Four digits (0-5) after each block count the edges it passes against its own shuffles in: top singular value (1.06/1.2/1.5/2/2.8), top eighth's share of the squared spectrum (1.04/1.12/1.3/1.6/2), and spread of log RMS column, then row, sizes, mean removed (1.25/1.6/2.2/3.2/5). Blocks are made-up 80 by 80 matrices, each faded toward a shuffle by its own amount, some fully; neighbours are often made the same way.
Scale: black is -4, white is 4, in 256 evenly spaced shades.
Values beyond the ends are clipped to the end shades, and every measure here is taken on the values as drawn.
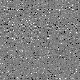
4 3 1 2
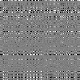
5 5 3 4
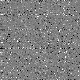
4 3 1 2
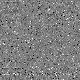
3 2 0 1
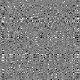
4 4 2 3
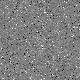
0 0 0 0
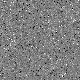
0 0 0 0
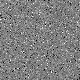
2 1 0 0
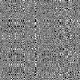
4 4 3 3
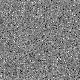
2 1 0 0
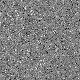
0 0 0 0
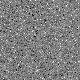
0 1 0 0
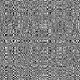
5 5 3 3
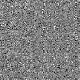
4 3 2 1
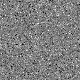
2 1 0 1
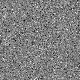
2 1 0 0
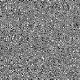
4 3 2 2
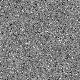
0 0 0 0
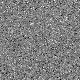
0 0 0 0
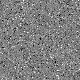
0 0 0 0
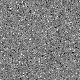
1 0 0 0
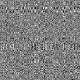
4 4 3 3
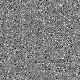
3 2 0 0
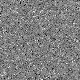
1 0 0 0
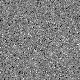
2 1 0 0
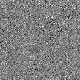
3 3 1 1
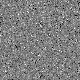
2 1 0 0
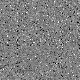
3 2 1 1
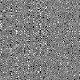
4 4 3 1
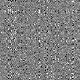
4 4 3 2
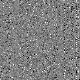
2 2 2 0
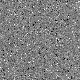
1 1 1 0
